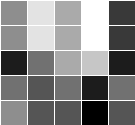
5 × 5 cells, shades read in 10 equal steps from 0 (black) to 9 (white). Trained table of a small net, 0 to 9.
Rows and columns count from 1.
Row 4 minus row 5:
-1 0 1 1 1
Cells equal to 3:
4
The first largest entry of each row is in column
4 4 4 1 1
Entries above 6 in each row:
2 2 1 0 0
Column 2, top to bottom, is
8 8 4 3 3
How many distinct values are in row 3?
4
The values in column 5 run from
1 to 4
